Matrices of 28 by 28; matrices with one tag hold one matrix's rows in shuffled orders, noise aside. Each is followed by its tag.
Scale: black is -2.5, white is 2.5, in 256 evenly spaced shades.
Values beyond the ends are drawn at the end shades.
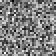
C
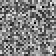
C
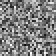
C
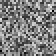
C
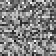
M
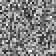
C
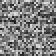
M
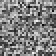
M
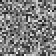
C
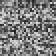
M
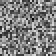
C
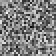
C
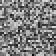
M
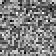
M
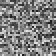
M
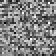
M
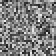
C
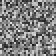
C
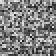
M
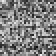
M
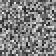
C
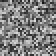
M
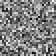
C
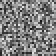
C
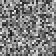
C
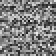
M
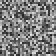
C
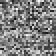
M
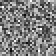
C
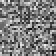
M
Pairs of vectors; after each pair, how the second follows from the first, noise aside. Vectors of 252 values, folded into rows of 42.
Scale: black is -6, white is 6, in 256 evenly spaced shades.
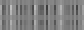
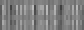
negated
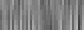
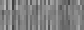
wrapped around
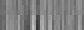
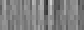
reversed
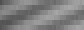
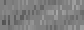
partly zeroed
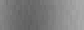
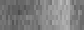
wrapped around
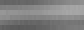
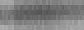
wrapped around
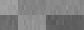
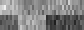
scaled up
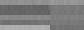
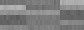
wrapped around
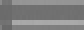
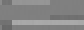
partly zeroed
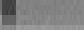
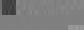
partly zeroed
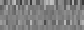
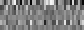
scaled up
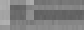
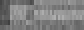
negated
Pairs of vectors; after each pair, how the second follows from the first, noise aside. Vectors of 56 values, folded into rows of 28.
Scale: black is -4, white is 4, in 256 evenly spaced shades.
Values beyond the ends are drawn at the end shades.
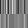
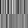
copied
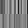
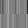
partly zeroed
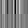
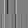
partly zeroed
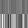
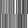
shuffled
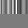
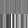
reversed
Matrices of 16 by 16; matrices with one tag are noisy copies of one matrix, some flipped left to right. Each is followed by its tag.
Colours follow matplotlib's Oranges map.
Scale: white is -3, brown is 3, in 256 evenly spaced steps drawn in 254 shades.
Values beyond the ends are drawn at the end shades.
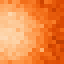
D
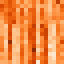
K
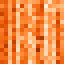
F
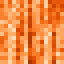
K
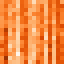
F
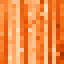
F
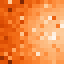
D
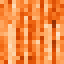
K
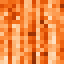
K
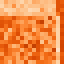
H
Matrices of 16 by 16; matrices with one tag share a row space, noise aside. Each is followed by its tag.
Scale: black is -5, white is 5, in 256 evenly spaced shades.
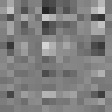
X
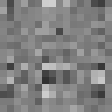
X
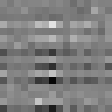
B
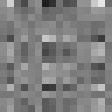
X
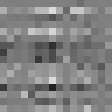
B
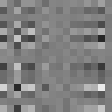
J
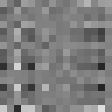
J
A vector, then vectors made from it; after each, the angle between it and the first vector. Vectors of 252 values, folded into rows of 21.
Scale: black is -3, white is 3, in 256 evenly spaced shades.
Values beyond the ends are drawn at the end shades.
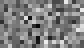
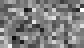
partly aligned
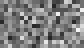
nearly parallel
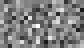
nearly opposite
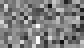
nearly opposite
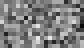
nearly opposite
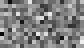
orthogonal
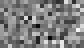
nearly parallel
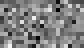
partly aligned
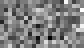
nearly parallel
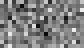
orthogonal
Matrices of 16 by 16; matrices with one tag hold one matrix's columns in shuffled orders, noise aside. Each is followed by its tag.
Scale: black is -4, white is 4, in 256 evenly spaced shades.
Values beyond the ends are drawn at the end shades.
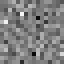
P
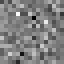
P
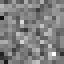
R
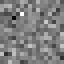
P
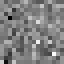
R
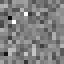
P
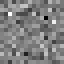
P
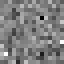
R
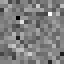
P
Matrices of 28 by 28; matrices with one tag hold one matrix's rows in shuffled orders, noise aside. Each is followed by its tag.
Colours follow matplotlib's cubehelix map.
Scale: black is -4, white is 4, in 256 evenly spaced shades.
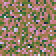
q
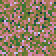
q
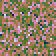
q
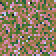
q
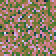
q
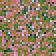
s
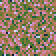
q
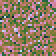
q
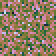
q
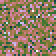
s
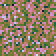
q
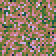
s
